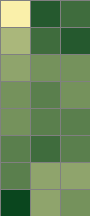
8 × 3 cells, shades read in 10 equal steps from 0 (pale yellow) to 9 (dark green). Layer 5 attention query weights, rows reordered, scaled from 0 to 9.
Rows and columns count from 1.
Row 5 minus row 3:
1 1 1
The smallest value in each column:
0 4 4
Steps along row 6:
up down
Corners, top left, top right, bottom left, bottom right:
0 7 9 5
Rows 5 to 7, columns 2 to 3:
6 6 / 7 6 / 4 4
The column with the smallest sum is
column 1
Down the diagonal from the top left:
0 7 5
